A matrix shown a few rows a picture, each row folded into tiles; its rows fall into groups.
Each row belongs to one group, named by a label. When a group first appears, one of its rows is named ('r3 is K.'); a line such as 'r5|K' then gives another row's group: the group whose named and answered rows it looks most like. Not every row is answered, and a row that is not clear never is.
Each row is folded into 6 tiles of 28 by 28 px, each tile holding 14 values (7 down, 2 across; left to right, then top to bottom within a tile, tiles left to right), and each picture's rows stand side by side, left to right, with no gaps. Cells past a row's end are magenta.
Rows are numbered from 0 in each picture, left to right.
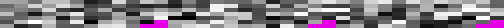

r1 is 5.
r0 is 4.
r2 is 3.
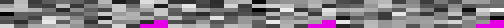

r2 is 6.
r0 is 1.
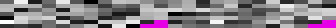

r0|4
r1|1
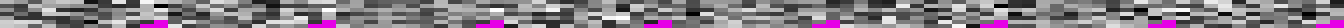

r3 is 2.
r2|1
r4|3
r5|1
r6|6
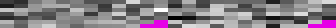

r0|6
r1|5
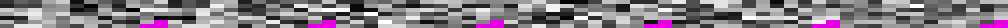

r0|5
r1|5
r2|3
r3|2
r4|3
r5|4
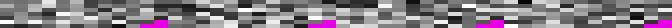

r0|6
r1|3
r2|5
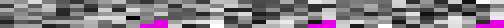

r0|2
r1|4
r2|4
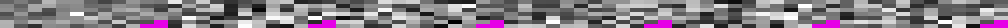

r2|5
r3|1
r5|4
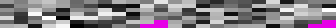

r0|3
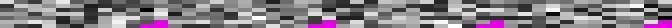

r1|6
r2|5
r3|5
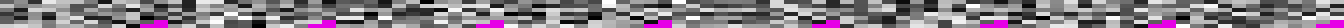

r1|3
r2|1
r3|1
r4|1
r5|2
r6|3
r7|4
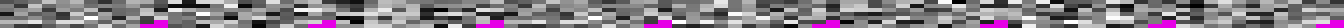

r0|6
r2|5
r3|6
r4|6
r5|1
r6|2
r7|3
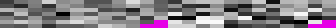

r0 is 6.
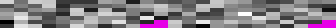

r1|6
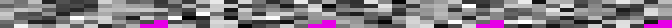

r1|3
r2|2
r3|4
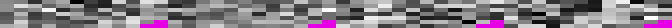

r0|4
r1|6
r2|5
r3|2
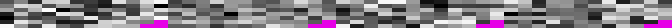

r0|4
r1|6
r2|4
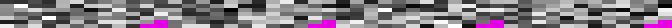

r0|1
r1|2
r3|3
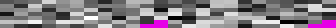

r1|5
